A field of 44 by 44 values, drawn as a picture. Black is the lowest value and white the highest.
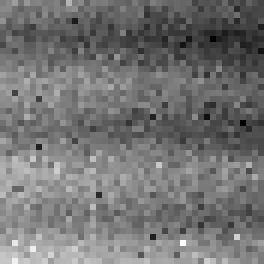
The values follow a bell shape. Horizontal stripes repeat 3 times down the table. The ninth with the highest average is the bottom left. The field climbs toward the bottom left. The top right is the ninth with the lowest average.
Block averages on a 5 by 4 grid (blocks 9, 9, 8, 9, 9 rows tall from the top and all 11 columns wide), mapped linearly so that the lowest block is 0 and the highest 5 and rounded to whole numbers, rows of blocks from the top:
2210
4321
3221
5433
5443
